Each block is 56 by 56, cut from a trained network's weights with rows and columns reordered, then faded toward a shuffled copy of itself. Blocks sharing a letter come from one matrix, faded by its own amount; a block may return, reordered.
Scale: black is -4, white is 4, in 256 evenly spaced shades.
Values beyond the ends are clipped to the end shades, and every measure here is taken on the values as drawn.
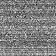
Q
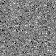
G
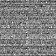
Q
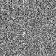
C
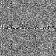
C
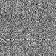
C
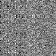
C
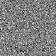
G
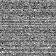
Q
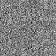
C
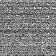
Q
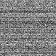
Q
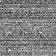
Q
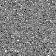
G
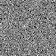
G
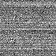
Q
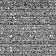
Q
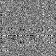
C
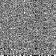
C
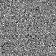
G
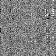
C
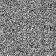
C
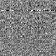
C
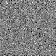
G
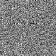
C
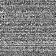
Q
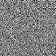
G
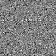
G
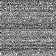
Q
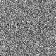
C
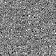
G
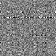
C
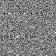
C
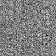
C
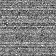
Q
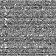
Q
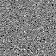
G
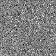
G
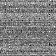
Q
